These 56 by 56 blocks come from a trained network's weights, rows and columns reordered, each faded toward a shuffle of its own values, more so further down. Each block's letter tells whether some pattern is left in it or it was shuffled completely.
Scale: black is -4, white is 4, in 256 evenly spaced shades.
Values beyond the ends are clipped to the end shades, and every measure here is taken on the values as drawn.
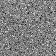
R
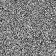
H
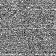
H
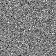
R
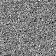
R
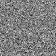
H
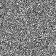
R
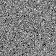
R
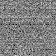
H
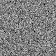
R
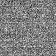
H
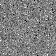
R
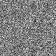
H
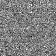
H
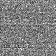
H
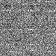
H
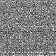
H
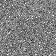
R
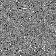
H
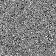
R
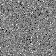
R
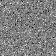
R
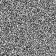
R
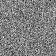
R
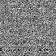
H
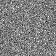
R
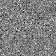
H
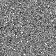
R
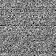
H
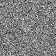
R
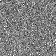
R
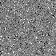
R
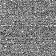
H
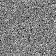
R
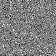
H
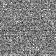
H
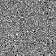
H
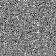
H
